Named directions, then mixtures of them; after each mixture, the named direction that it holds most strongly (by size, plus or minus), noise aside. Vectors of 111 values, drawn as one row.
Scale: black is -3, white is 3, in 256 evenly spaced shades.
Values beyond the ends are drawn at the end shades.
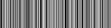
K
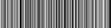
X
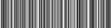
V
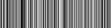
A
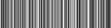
V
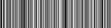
A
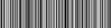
K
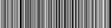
X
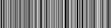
K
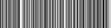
X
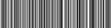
V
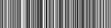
A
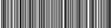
V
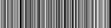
X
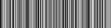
V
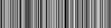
K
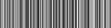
V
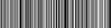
X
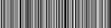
X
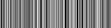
K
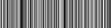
A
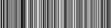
A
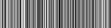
A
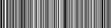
A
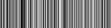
A
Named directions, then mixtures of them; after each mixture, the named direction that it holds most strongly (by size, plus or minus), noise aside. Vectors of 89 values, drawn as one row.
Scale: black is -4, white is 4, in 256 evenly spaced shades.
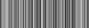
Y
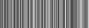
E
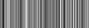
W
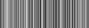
Y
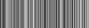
W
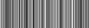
Y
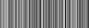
E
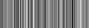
E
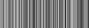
E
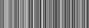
Y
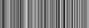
W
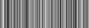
W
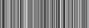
W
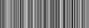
W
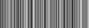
E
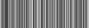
Y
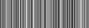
Y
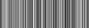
Y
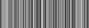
Y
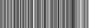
E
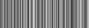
E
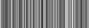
Y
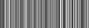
W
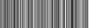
E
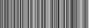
E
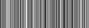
W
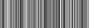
W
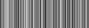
Y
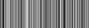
W
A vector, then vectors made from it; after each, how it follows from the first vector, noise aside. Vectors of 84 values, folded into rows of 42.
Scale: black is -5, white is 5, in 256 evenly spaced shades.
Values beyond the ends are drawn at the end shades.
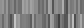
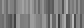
sign-scrambled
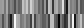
scaled up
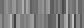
sign-scrambled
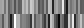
scaled up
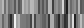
scaled up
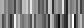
scaled up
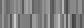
sign-scrambled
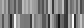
scaled up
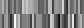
scaled up
